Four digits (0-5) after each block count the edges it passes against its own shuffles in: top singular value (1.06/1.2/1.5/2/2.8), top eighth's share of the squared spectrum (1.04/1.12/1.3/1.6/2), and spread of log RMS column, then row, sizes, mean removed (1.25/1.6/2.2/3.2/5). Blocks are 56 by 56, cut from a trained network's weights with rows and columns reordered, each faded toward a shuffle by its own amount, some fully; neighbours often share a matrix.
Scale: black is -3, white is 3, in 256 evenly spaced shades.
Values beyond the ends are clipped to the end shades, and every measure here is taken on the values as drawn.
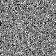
2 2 0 1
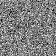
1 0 0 0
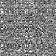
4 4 2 2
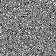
0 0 0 0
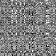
4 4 2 2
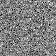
1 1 0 0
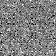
3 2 1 0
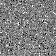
1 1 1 0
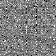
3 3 2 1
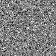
1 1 0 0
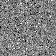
0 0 0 0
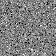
0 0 0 0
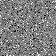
0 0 0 0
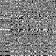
4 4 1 3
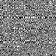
4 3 0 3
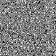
3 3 0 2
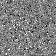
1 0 0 0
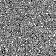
1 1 0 0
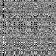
4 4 3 2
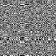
4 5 1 3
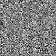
3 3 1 1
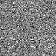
3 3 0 2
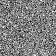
0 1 0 0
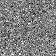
1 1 0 0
